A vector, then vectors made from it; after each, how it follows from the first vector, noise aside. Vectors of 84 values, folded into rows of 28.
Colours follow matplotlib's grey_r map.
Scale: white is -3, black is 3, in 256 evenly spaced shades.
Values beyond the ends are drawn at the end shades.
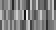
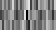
negated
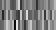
wrapped around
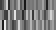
wrapped around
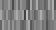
shrunk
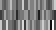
wrapped around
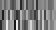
wrapped around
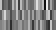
wrapped around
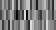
negated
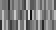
reversed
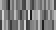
reversed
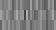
shrunk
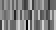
wrapped around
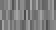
shrunk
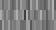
shrunk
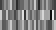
wrapped around
